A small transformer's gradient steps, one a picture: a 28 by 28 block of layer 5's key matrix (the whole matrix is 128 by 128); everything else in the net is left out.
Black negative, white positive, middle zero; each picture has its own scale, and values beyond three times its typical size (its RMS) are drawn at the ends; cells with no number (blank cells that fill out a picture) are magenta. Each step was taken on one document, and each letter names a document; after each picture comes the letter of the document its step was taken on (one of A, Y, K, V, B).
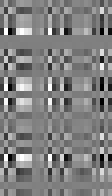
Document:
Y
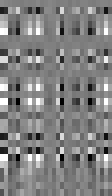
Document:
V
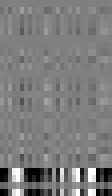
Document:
V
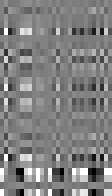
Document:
Y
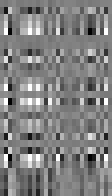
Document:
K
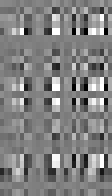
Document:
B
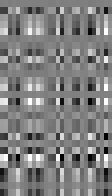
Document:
V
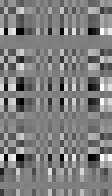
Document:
Y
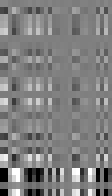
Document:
V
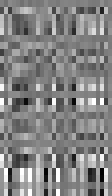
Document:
K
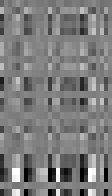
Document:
B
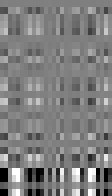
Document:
V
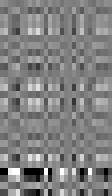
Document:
Y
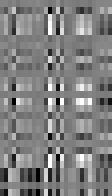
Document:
K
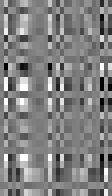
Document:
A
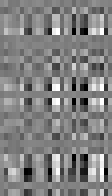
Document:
B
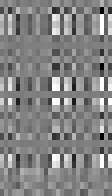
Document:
B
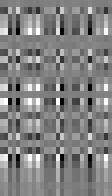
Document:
K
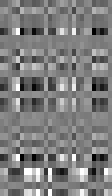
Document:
Y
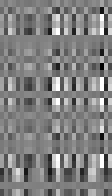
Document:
B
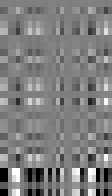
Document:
V
